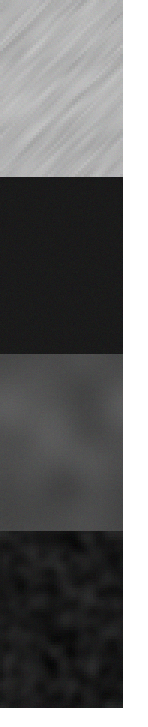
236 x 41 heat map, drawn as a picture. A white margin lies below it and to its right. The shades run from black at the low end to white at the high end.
The table splits into 4 rows of 1 panel. Panel 1,1: high, slanting up to the right, faint in contrast. Panel 2,1: very low, flat. Panel 3,1: low, smooth, faint in contrast. Panel 4,1: very low, blotchy, faint in contrast.
